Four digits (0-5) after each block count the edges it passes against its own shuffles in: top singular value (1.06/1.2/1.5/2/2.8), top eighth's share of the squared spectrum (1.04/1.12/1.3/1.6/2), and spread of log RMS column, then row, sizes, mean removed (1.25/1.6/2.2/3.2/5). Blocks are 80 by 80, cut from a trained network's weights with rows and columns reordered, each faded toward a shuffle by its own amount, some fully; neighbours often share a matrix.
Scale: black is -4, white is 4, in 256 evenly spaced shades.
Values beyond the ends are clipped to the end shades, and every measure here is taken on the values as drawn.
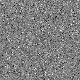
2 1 1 0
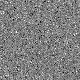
0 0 0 0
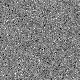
0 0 0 0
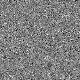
1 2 0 1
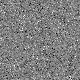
0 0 0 0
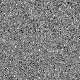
1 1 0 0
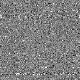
2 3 1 3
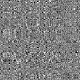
4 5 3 3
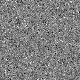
0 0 0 0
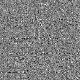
2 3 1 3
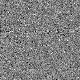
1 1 0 1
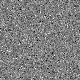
0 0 0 0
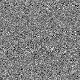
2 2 0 2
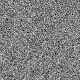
1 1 0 0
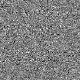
2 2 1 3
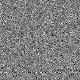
1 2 0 1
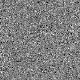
2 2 1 2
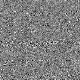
2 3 1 3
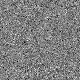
1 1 0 1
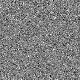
2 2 1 2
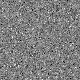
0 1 0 0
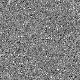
1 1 1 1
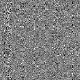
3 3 3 1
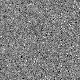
1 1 1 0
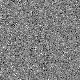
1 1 1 0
